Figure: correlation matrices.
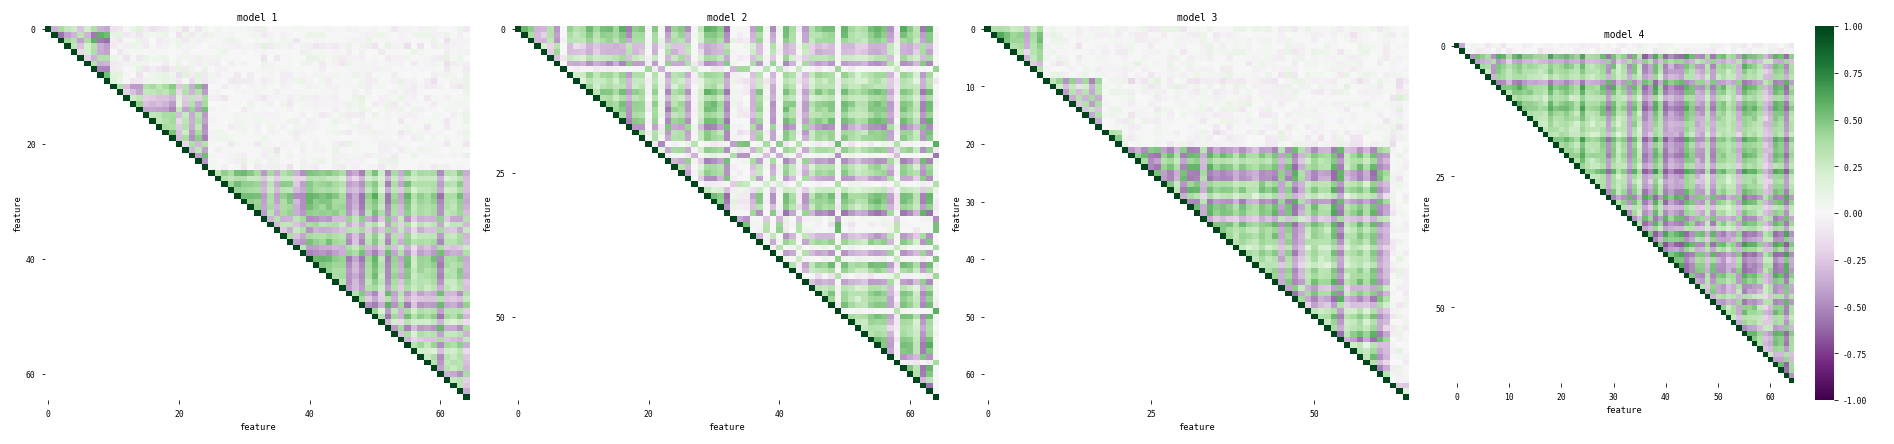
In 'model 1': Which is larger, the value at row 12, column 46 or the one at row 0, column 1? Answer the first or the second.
the first
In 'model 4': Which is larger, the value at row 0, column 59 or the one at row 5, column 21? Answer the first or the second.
the second
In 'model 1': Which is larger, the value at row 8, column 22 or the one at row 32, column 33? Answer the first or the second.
the first
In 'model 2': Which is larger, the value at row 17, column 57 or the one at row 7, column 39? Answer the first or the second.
the first
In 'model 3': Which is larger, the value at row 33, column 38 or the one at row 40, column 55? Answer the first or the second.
the second
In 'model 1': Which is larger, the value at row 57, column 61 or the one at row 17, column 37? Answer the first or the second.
the first
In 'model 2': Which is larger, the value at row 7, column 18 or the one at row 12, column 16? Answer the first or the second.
the second
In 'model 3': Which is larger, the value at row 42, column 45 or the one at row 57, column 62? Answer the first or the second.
the second
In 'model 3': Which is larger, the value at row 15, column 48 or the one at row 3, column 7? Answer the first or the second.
the second
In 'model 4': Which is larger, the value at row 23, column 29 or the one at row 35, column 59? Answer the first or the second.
the second
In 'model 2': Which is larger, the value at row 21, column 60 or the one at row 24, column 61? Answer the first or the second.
the first
